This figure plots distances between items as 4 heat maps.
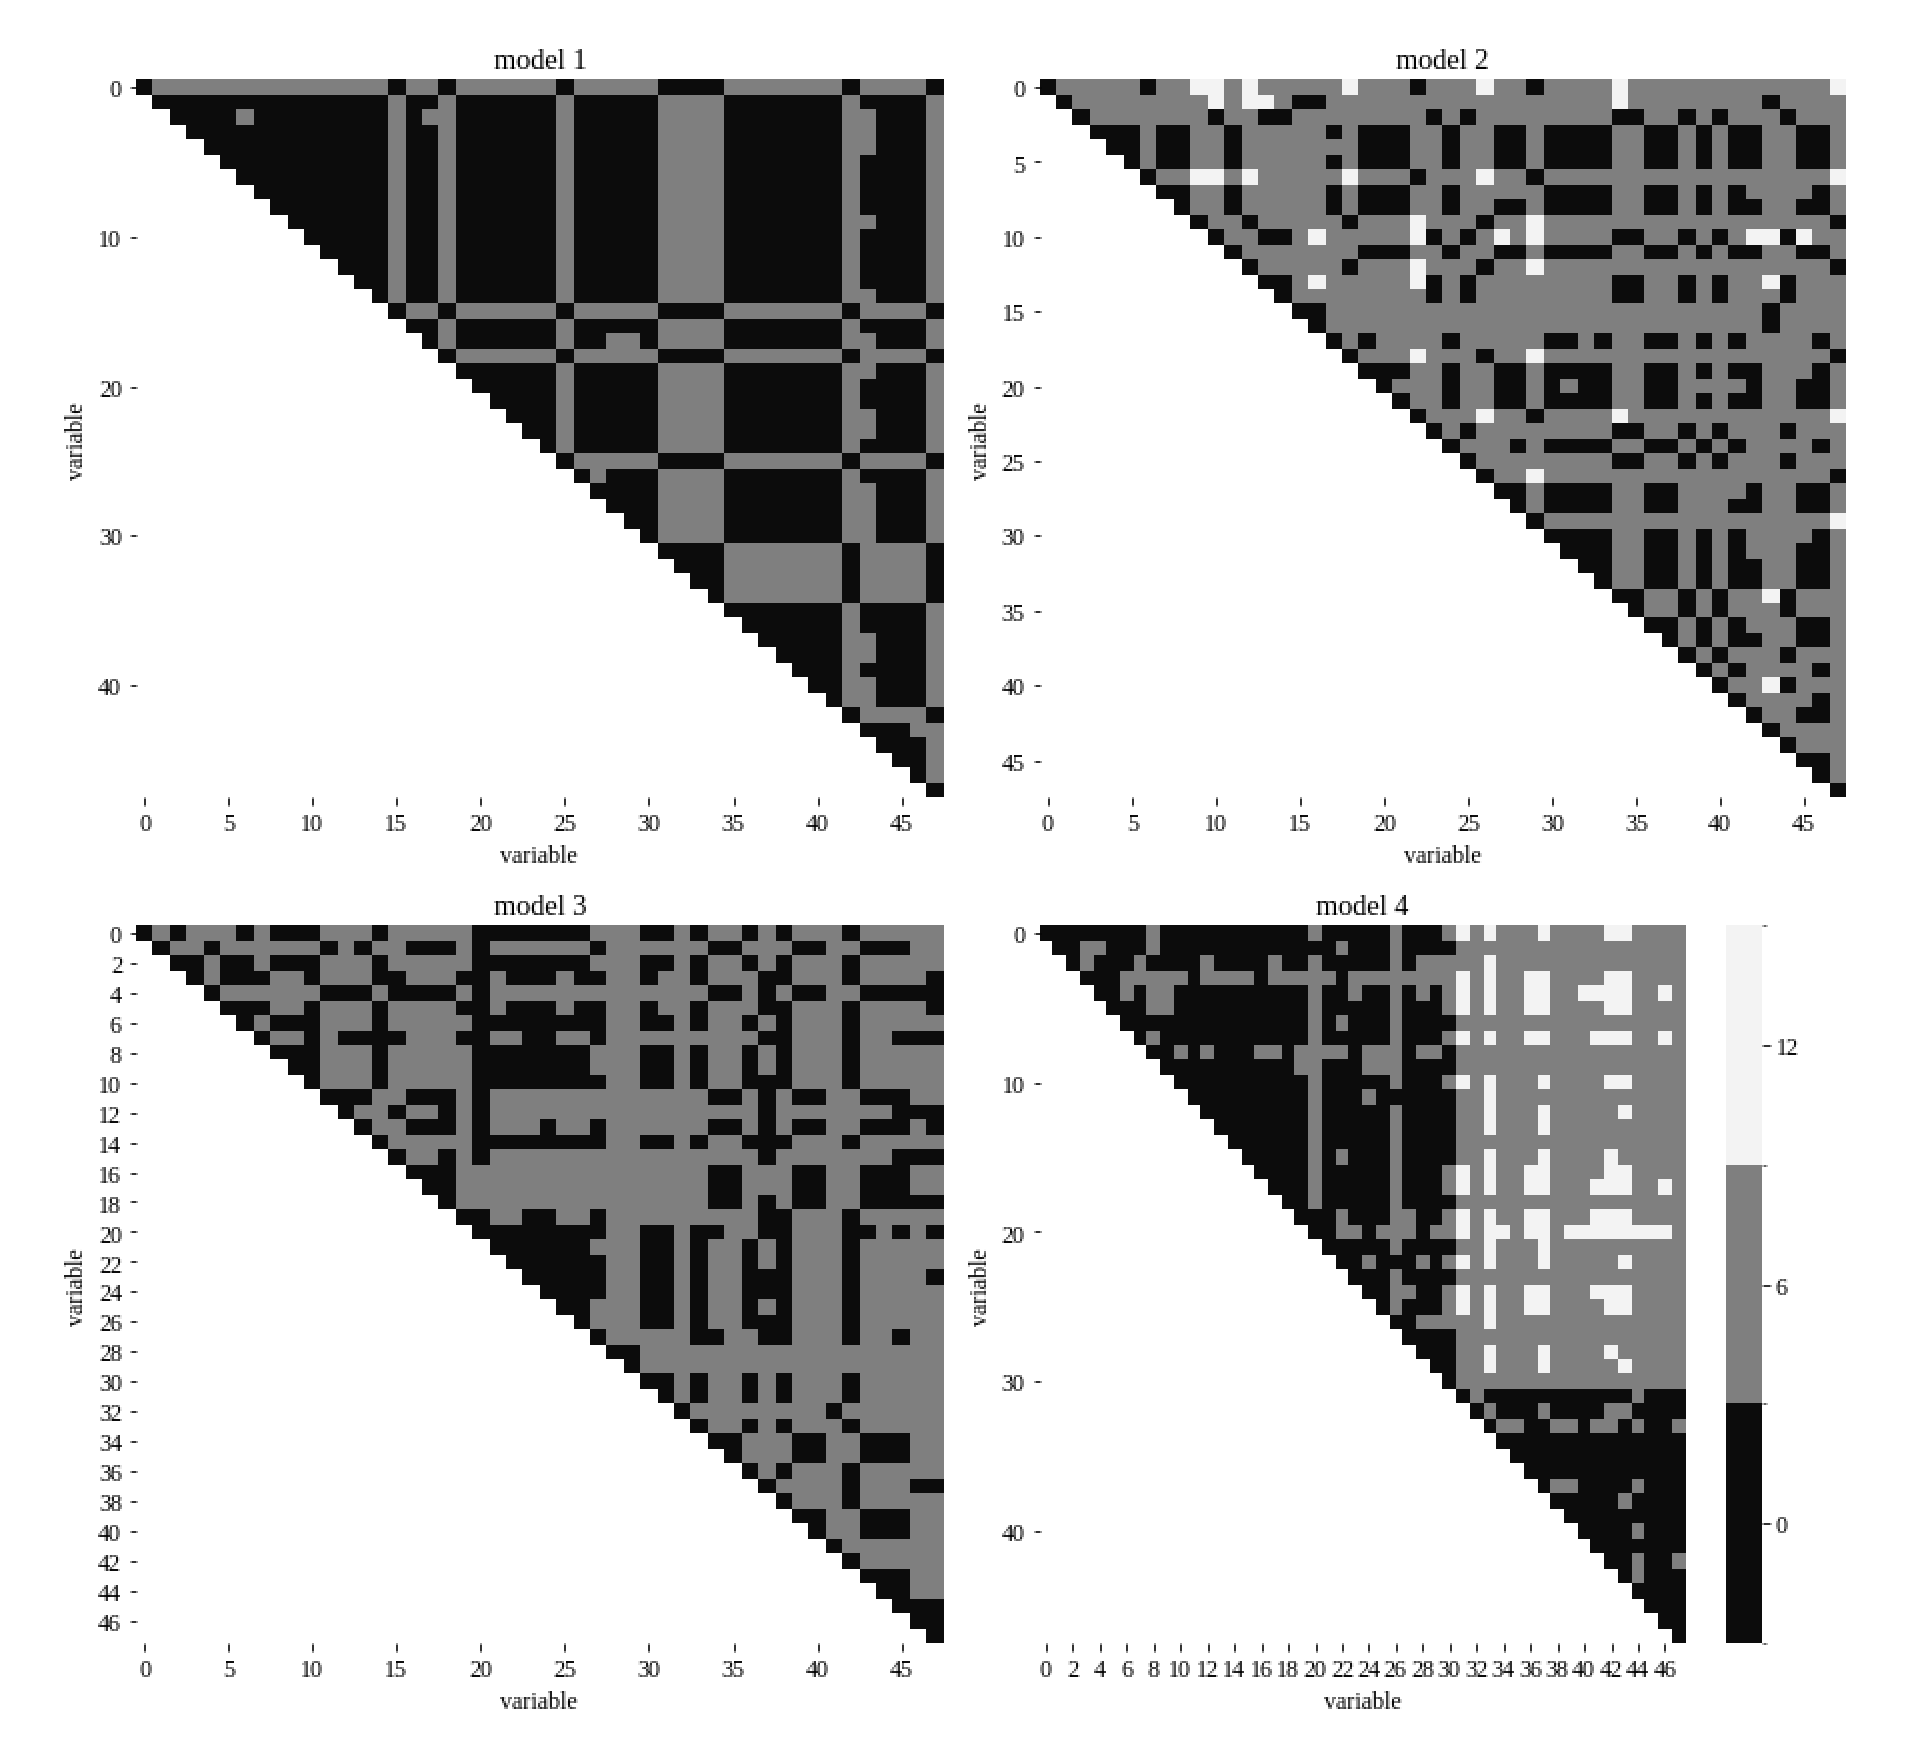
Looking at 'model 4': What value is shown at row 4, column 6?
6
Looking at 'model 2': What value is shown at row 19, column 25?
6
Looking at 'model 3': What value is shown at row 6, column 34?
6
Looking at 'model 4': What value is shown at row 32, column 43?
6
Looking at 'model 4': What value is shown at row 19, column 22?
6
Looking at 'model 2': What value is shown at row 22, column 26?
12
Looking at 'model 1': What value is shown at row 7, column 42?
6
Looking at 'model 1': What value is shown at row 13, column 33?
6
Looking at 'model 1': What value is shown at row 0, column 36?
6
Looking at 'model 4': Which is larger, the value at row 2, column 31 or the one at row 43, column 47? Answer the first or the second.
the first
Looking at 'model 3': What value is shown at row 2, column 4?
6
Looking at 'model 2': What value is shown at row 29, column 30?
6
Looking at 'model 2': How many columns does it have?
48
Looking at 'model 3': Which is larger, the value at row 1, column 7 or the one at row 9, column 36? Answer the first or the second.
the first
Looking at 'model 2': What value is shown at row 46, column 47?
6
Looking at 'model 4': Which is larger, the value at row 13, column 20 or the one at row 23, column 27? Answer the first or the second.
the first
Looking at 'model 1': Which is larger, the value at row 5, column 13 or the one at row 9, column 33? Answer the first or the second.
the second
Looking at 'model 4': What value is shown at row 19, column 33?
12
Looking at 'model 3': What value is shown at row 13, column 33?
6
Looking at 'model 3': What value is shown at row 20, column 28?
6
